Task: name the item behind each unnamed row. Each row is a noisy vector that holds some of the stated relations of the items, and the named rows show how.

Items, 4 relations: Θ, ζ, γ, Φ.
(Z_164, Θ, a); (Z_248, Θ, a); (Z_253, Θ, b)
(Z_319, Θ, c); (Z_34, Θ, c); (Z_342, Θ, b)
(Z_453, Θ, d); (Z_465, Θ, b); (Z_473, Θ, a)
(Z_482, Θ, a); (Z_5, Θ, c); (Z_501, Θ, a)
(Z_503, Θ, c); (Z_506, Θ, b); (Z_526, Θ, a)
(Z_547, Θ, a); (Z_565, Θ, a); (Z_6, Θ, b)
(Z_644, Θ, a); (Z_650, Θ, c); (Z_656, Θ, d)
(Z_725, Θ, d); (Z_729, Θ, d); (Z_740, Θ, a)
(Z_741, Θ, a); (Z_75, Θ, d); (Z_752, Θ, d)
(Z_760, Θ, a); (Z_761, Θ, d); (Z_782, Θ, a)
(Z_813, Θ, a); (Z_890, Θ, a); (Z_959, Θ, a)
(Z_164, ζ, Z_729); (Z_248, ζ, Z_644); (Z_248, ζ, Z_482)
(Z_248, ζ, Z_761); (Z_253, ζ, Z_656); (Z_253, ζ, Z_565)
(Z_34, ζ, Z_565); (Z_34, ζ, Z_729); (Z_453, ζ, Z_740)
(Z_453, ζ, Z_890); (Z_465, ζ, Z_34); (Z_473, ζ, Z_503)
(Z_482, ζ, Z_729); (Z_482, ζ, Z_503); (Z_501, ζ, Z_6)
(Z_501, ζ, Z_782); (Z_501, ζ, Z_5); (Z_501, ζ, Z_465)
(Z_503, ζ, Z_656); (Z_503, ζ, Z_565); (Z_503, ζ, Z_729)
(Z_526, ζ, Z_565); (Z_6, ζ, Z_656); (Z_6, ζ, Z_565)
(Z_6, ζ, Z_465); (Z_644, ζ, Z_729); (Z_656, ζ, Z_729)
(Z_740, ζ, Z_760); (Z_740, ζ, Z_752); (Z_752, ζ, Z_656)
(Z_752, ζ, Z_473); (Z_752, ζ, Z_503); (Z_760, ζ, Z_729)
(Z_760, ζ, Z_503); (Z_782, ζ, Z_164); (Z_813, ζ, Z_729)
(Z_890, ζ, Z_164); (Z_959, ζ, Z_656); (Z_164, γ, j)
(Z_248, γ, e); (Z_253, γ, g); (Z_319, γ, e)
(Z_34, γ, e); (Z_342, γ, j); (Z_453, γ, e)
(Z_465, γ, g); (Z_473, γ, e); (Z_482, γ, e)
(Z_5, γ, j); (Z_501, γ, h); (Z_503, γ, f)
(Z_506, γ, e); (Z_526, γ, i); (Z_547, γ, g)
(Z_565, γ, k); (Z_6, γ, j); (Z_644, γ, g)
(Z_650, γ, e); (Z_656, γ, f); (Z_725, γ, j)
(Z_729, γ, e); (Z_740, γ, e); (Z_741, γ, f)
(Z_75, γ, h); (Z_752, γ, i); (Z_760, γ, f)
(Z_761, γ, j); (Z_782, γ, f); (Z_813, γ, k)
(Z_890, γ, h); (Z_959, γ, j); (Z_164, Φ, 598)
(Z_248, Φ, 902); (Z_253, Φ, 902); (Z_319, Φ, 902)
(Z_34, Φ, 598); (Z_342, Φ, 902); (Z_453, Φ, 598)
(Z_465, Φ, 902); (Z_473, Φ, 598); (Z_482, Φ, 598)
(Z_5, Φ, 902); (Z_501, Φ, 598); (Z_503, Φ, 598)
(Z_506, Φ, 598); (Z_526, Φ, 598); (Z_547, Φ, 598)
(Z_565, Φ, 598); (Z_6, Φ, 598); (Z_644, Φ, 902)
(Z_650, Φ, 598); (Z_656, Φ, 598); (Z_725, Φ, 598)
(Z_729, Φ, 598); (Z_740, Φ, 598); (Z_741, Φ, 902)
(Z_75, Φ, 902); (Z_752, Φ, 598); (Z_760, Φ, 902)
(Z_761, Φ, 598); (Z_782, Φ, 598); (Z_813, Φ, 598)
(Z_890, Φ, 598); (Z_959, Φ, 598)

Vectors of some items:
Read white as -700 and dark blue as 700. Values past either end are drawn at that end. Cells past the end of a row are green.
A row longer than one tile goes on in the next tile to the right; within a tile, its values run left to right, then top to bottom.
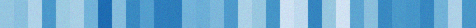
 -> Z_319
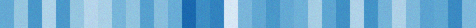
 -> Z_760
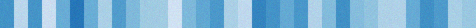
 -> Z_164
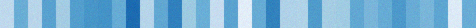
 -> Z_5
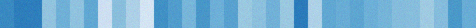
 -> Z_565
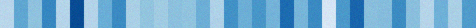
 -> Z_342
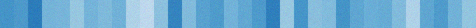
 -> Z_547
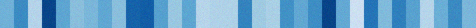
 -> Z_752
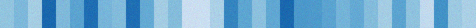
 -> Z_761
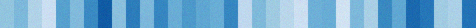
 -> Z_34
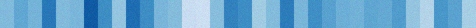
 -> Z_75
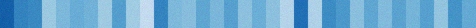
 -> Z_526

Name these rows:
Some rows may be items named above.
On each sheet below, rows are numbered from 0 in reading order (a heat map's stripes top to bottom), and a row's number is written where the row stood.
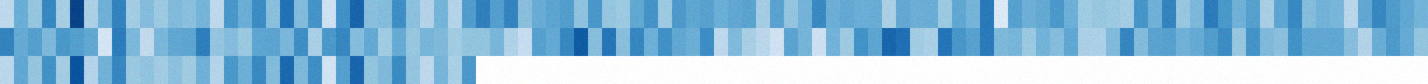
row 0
Z_342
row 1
Z_501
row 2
Z_644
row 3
Z_959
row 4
Z_34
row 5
Z_547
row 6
Z_342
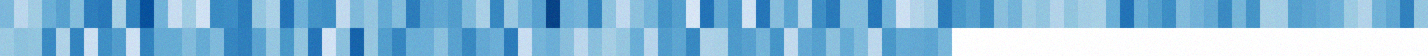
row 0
Z_729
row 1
Z_6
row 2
Z_741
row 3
Z_506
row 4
Z_813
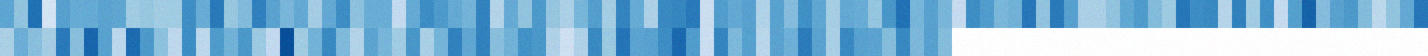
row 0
Z_644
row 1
Z_482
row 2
Z_465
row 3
Z_656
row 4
Z_473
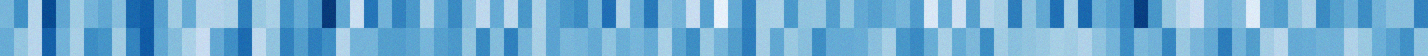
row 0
Z_752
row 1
Z_5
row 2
Z_503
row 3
Z_453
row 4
Z_890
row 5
Z_782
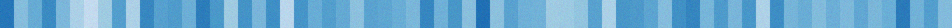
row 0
Z_740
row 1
Z_248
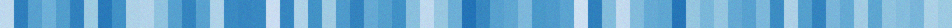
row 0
Z_253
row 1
Z_959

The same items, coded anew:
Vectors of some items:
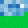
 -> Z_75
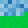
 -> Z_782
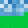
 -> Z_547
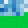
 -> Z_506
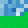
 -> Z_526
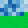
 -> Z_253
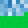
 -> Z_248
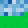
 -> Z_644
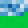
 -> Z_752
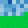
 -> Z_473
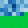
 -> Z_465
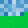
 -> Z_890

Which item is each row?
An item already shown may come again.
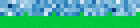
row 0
Z_453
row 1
Z_526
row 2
Z_503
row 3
Z_760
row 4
Z_342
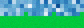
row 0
Z_760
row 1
Z_501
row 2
Z_729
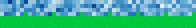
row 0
Z_565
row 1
Z_253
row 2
Z_6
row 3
Z_752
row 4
Z_656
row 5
Z_75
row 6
Z_741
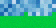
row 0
Z_34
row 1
Z_813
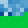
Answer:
Z_5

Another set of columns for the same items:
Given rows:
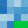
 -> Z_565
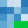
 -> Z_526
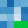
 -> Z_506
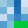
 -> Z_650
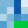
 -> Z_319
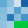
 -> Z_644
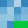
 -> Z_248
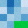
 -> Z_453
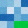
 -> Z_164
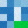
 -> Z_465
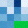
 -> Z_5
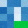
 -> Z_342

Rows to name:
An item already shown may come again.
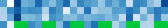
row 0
Z_503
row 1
Z_506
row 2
Z_890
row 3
Z_501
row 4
Z_741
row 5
Z_760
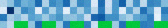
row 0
Z_752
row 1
Z_890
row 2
Z_890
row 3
Z_34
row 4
Z_890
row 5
Z_342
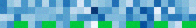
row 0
Z_565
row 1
Z_547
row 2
Z_75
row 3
Z_656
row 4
Z_813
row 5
Z_6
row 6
Z_729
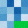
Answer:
Z_782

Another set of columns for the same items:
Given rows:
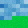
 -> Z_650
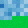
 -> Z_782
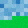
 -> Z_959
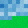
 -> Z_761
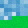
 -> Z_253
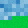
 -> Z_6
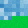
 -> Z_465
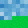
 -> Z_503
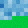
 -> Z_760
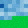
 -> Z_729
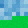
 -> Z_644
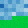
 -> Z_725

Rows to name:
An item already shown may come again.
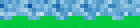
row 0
Z_729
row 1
Z_752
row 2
Z_75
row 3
Z_75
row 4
Z_526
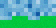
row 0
Z_526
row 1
Z_890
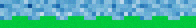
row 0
Z_5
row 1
Z_453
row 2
Z_656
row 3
Z_565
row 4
Z_501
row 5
Z_34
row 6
Z_526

